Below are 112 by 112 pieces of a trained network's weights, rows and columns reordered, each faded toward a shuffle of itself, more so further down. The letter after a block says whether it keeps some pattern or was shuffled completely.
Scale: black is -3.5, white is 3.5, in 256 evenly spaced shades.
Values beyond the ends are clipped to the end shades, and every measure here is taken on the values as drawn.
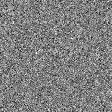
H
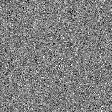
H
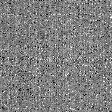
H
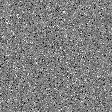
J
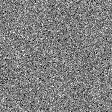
J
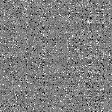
H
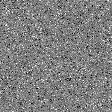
J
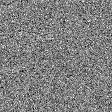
J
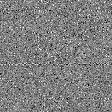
H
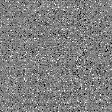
H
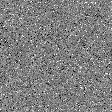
J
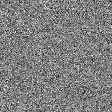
H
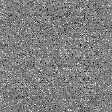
H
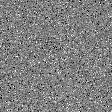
J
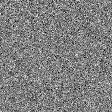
H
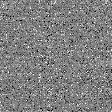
H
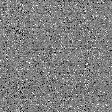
H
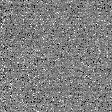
H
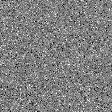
H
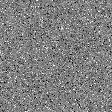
J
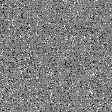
H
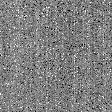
H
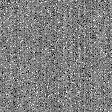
H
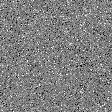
J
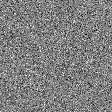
H
